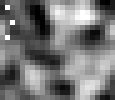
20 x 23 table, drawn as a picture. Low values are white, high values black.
Lone odd cells: 3, each lower than its neighbours. Odd rows or columns: none. Grain: blotchy. Ninth with the highest average: top left.
